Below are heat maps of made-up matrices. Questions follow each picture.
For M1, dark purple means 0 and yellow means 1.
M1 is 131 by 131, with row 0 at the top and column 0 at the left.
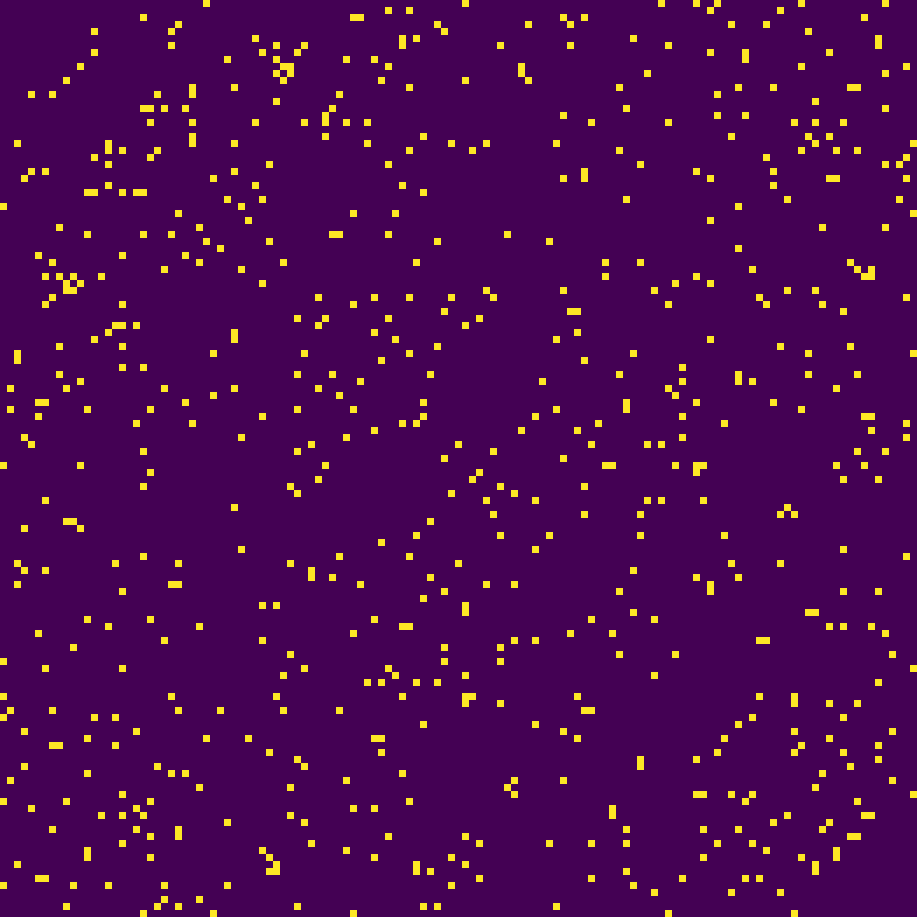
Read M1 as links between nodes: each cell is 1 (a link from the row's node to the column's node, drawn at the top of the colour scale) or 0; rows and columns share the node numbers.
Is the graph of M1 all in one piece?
no
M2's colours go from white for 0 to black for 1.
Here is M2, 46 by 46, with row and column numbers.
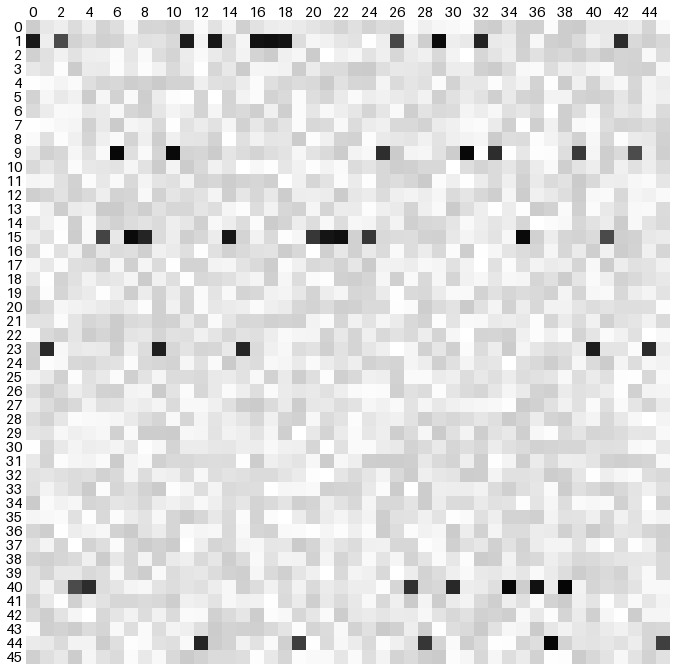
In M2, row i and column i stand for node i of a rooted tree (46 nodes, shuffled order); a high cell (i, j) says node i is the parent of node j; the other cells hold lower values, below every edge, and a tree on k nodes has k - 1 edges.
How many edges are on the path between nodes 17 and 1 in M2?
1
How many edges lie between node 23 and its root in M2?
0
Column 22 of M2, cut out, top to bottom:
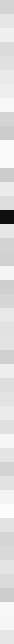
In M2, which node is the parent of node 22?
15
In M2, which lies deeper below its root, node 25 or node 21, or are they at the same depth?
the same depth
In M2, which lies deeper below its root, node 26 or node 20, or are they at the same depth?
the same depth
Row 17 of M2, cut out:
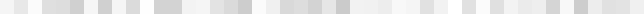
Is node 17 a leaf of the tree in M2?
yes
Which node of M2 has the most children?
1
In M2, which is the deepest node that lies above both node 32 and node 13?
1
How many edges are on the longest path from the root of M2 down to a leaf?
2
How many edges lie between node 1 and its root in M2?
1
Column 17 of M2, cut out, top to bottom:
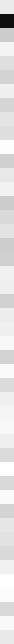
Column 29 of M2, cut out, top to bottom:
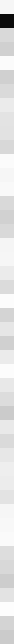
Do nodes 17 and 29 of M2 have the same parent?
yes
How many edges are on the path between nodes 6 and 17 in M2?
4
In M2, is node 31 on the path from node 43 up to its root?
no
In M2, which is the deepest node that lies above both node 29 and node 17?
1
